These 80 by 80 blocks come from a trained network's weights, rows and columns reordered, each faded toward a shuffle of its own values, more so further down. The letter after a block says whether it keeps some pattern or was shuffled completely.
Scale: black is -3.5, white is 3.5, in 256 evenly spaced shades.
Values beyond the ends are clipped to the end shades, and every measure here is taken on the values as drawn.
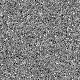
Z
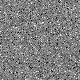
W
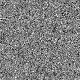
Z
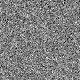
W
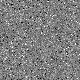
W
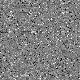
Z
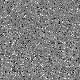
Z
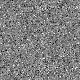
Z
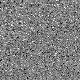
Z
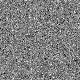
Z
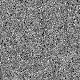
W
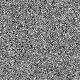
W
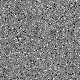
W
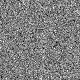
W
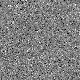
W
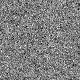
W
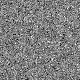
W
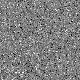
Z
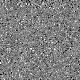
Z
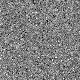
W
